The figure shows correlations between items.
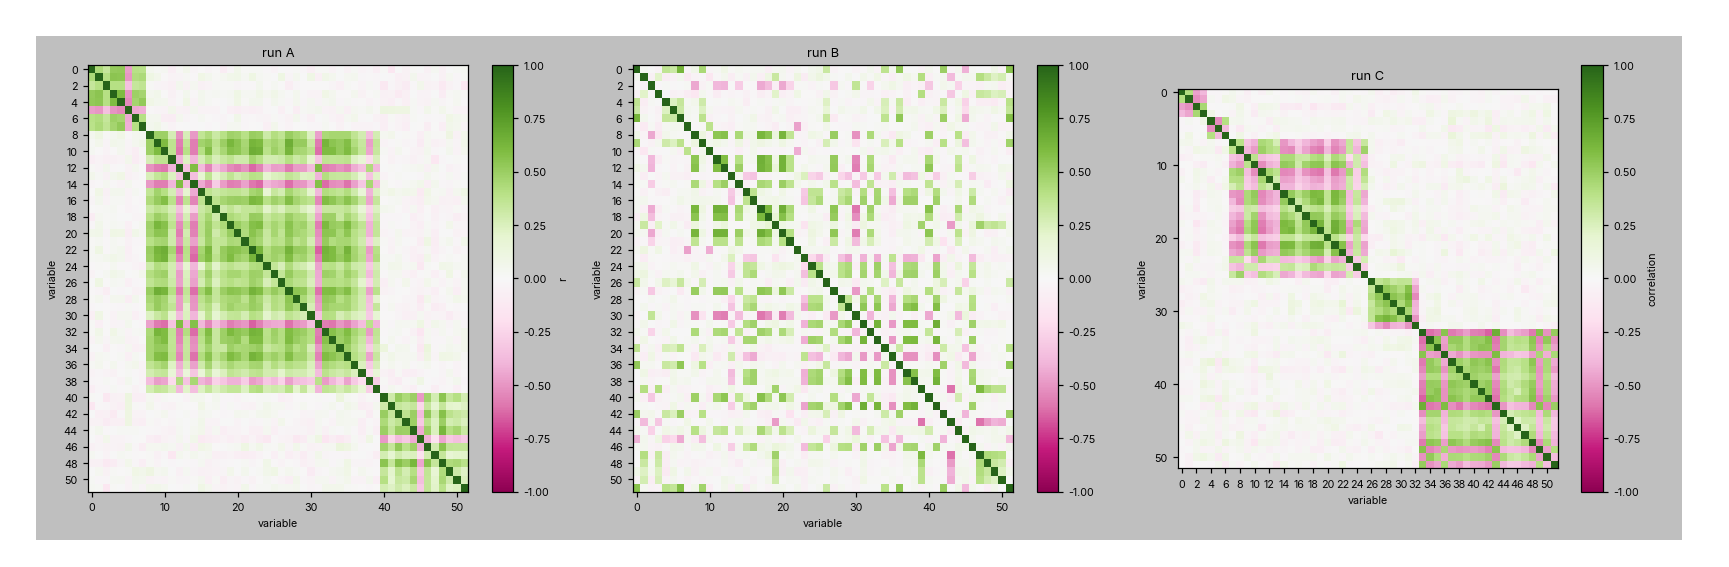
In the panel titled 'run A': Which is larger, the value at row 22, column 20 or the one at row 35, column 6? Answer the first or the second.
the first
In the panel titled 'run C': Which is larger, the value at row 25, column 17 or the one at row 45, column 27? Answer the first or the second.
the second
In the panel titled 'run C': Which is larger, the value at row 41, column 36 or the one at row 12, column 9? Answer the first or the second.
the second
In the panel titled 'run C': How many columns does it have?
52
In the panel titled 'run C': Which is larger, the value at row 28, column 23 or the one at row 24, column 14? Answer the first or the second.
the second
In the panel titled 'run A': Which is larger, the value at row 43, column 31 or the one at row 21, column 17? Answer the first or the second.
the second
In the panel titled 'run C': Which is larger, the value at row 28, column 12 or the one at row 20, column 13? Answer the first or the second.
the first
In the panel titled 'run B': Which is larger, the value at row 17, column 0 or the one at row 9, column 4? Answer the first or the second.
the second
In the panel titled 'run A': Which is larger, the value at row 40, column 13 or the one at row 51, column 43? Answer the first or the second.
the second
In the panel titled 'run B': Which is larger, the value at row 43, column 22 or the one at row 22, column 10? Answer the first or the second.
the first
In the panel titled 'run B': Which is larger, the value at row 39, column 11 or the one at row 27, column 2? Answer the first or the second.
the first
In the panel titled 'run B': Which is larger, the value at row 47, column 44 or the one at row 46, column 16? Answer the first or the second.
the second
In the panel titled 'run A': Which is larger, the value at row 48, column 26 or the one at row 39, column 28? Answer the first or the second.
the second
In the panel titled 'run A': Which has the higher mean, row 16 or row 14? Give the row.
16
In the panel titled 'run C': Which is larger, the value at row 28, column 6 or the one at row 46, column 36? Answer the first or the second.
the first
